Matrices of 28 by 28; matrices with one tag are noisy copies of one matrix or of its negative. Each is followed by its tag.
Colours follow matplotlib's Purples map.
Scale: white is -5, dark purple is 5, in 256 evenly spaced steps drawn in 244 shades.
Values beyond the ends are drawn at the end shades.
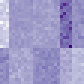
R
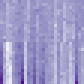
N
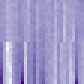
N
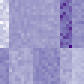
R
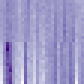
N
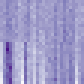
N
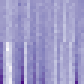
N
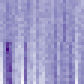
N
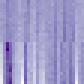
N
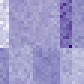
R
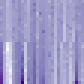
N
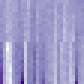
N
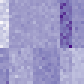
R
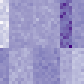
R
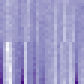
N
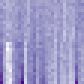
N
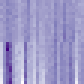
N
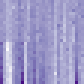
N
